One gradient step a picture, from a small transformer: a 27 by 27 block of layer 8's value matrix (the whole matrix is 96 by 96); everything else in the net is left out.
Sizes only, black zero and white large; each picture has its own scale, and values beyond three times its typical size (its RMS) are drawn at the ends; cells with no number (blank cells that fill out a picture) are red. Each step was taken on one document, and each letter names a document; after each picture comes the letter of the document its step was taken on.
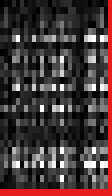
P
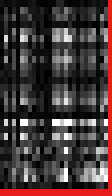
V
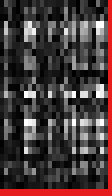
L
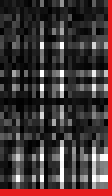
P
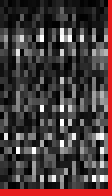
P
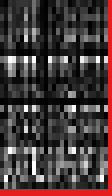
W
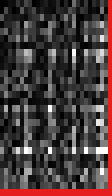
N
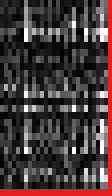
N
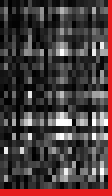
V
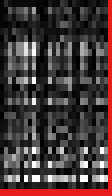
W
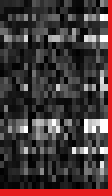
N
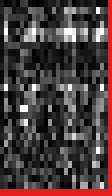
L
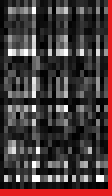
W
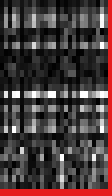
P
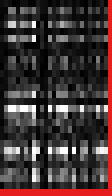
W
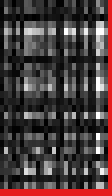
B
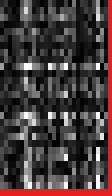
B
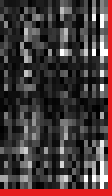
L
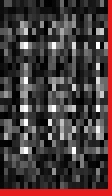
B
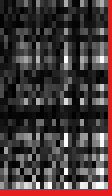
V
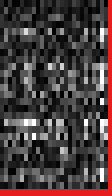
L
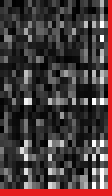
L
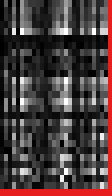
V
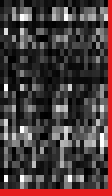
V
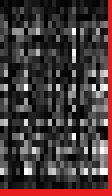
N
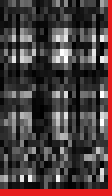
V
